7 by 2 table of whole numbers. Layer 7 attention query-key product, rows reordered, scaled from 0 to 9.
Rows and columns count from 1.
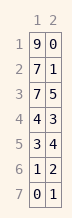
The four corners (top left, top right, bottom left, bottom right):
9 0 0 1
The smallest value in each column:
0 0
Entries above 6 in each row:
1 1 1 0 0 0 0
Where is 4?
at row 4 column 1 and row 5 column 2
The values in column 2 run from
0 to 5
